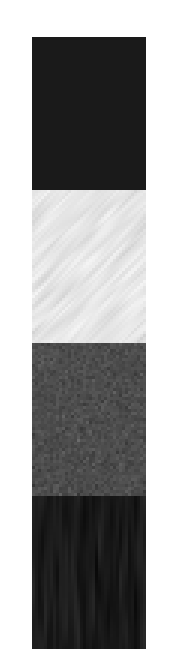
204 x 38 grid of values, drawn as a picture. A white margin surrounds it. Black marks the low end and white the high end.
The table splits into 4 rows of 1 panel. Panel 1,1: very low, flat. Panel 2,1: very high, slanting up to the right, faint in contrast. Panel 3,1: low, fine-grained, faint in contrast. Panel 4,1: very low, streaked downward, faint in contrast.
